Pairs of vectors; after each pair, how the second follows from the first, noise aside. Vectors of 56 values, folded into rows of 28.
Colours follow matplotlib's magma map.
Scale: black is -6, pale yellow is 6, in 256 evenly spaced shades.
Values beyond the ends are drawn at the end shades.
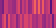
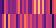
scaled up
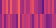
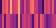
scaled up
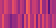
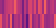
shuffled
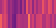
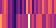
scaled up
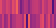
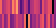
scaled up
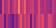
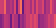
shuffled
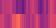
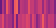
shuffled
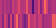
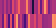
scaled up
